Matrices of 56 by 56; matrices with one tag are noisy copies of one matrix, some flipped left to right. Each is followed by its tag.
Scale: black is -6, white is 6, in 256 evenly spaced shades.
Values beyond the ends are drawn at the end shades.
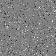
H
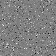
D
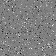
D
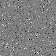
D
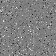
H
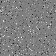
H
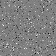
D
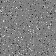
H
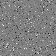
D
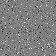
D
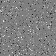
H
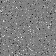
H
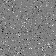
D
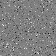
D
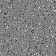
H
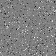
H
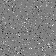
D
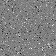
D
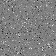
D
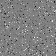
H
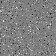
H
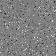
H
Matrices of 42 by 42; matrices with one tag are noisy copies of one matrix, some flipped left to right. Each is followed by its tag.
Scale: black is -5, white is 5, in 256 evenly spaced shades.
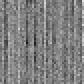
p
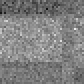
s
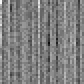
p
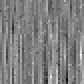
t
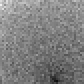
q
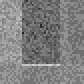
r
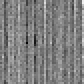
p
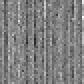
p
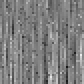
t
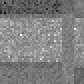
s
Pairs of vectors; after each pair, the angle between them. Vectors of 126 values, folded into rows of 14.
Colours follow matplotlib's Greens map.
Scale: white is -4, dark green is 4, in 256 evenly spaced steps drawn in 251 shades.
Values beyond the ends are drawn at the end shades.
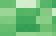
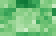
nearly opposite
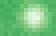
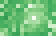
partly aligned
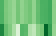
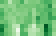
nearly parallel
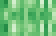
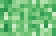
partly aligned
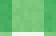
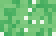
orthogonal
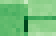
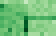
nearly parallel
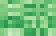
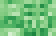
nearly parallel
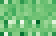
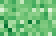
partly aligned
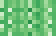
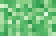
partly aligned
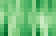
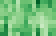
nearly parallel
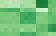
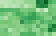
nearly parallel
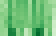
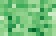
partly aligned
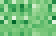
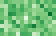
partly aligned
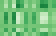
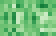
nearly parallel
